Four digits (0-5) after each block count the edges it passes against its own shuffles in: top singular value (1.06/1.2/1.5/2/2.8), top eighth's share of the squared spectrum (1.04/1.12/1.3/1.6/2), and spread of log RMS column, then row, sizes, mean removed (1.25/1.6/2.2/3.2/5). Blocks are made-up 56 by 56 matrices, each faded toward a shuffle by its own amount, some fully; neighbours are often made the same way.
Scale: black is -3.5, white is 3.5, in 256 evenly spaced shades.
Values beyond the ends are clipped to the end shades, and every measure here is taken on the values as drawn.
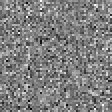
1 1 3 0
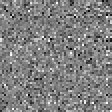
3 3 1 2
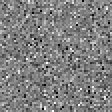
1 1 0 0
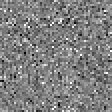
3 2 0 1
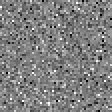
0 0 0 0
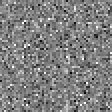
3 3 1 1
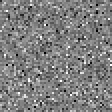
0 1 0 0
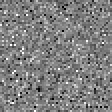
0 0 0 0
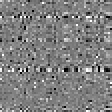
4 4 2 3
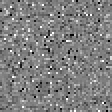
3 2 0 1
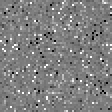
1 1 0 0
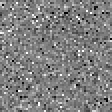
0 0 0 0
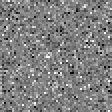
0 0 0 0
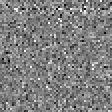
1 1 0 1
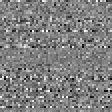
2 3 0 4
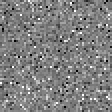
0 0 0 1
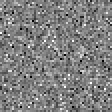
0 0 0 0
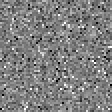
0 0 0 0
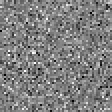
3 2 1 0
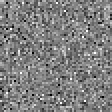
2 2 0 0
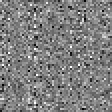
1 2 3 0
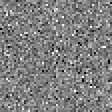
1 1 1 0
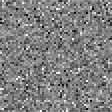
1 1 0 0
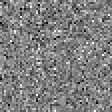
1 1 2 0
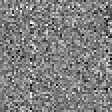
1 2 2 0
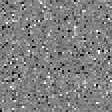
2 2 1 0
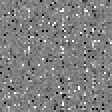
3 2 1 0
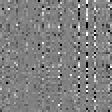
4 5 3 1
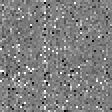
2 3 1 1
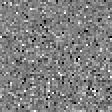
1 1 0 0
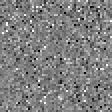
2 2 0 1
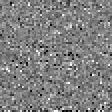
3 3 0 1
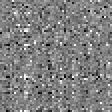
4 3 1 2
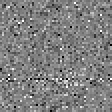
3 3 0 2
